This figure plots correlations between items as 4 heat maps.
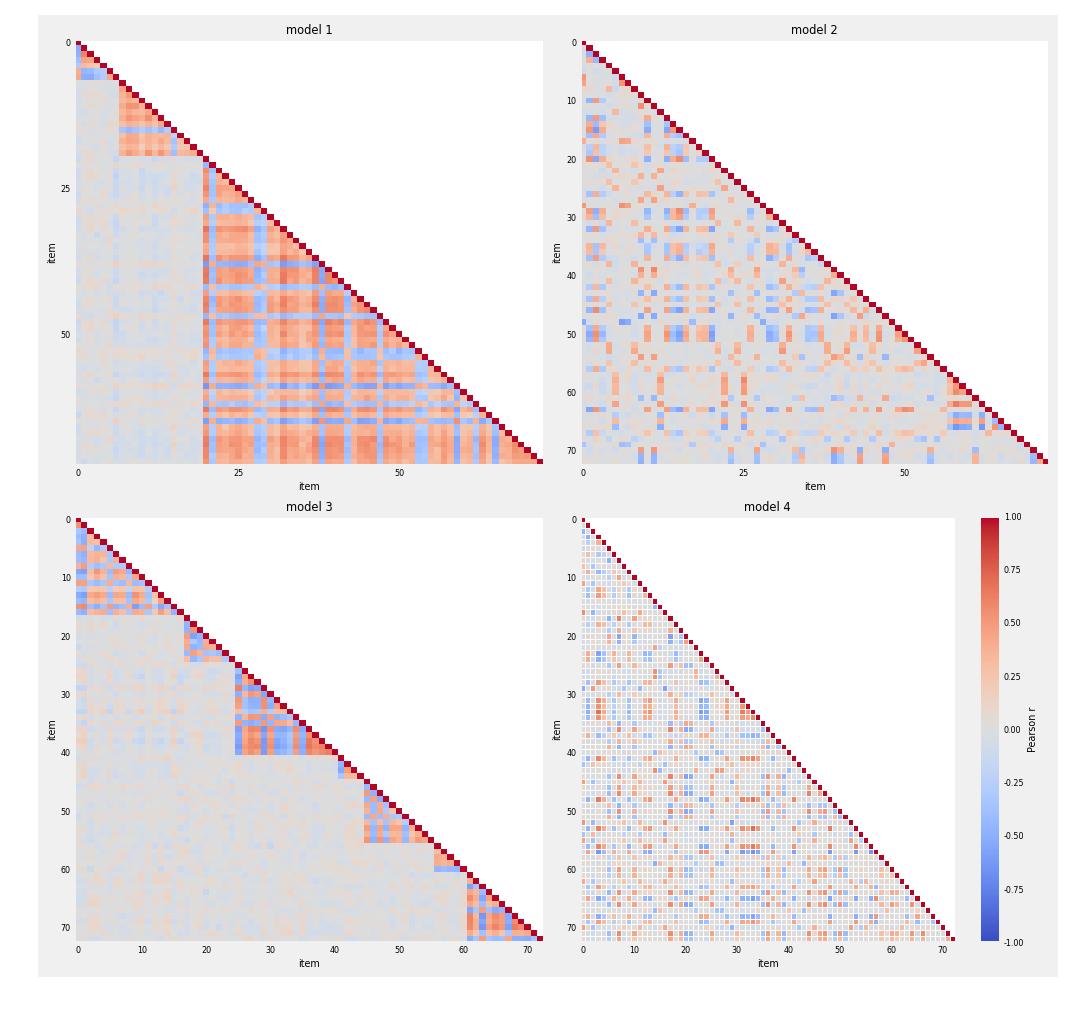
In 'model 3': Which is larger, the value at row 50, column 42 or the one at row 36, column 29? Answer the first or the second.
the first
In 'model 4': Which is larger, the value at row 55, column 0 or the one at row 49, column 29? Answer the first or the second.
the first
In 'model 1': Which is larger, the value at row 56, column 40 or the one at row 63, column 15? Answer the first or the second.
the first
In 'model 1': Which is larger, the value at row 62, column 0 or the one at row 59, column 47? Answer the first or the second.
the second
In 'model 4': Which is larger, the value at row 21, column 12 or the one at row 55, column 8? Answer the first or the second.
the second
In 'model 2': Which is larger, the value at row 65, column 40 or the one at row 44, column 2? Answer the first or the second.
the second
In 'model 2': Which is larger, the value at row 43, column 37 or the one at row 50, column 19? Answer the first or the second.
the second
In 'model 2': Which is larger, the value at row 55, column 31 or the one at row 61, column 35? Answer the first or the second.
the first
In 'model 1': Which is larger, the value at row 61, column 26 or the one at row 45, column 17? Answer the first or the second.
the first
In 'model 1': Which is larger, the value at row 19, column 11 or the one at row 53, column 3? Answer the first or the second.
the first
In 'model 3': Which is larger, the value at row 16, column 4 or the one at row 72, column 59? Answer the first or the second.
the first
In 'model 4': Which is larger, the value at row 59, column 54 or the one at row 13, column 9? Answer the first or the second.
the first
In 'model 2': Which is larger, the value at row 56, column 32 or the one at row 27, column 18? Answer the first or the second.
the first
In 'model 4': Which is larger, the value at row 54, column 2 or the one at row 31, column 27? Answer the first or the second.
the first
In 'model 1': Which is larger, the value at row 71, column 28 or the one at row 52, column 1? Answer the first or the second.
the second
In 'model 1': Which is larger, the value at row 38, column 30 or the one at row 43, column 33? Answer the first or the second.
the second
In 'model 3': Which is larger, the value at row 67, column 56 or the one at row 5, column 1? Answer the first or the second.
the second
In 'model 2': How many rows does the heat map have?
73
